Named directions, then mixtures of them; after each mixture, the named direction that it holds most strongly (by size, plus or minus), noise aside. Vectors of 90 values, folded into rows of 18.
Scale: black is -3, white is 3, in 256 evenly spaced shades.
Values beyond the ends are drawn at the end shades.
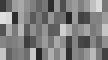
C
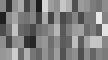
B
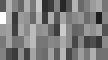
B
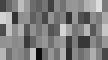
C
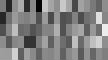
B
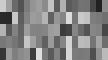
C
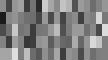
B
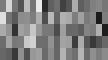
B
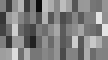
B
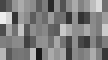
C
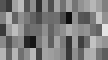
C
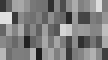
C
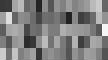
C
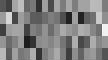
C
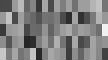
C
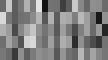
B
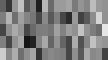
B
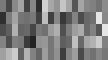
B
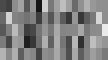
B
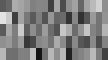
C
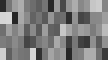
C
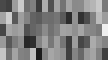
C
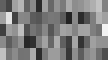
C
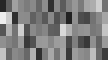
C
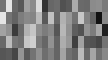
B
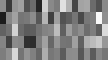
B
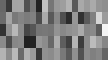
B
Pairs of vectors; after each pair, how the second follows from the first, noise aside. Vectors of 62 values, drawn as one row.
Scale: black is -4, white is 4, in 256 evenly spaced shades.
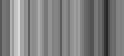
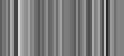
sign-scrambled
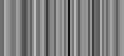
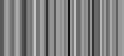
copied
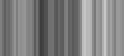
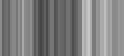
copied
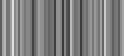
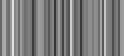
copied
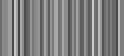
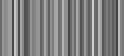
copied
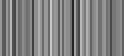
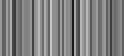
copied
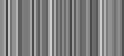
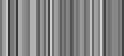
sign-scrambled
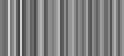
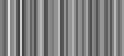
copied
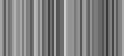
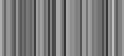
sign-scrambled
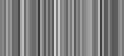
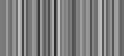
sign-scrambled
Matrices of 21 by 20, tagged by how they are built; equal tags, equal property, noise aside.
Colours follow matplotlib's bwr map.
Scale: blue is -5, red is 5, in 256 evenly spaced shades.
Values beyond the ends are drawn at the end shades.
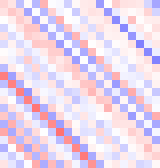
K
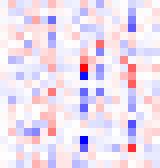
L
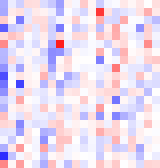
L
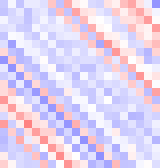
K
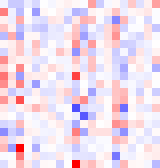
L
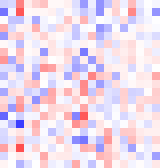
L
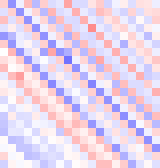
K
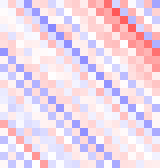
K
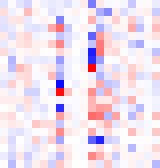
L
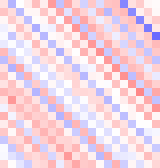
K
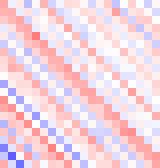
K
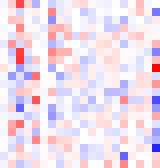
L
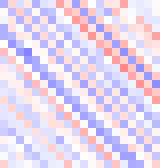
K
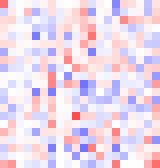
L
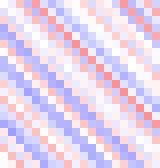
K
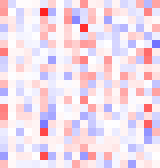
L
